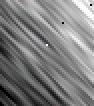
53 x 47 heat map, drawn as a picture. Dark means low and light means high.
Streaks slant down to the right. The top right is the ninth with the highest average. The histogram is bell-shaped. There is an overall slope up to the top right. Neither half mirrors the other. Three lone cells stand out: one far higher and two far lower than their neighbours.
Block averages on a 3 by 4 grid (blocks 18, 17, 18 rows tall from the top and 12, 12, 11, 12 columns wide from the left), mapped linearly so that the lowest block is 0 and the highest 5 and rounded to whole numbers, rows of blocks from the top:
2 3 4 5 / 1 2 3 4 / 0 1 2 3
